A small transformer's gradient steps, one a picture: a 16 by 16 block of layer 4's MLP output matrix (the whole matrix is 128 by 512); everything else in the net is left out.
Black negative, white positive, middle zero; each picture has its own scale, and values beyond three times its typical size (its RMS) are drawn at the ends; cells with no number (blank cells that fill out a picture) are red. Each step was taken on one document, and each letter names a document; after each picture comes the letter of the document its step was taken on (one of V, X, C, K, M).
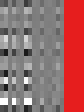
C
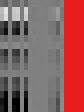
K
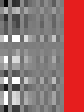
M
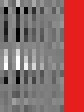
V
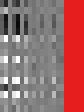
M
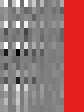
V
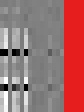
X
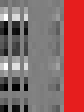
K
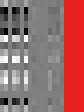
X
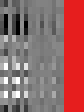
M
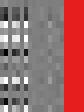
X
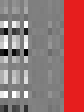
X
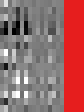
M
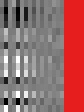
V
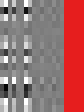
C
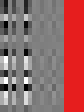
C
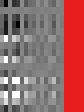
M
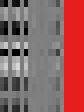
K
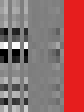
K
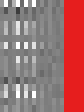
V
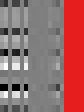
K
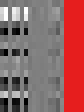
K
